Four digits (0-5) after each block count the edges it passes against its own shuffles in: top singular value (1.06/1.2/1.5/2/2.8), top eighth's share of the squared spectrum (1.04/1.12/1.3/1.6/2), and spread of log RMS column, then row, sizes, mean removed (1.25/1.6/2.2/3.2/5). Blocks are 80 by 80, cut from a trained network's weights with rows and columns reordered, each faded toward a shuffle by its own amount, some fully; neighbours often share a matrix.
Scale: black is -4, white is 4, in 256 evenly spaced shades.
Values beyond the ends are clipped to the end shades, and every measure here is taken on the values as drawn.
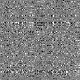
4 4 1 3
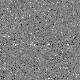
3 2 0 1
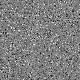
0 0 0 0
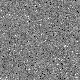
0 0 0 0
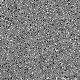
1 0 0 0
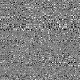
4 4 1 3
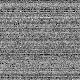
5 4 1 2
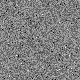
0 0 0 0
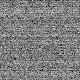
3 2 0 1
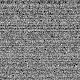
4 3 0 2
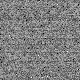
2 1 0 0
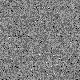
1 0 0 0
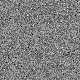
0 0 0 0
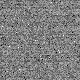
2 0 0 0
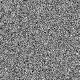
1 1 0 0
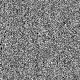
2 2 0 0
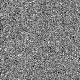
2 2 0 1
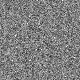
1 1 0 0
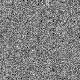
3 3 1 1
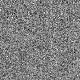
2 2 1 1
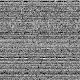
5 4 1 3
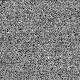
1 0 0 0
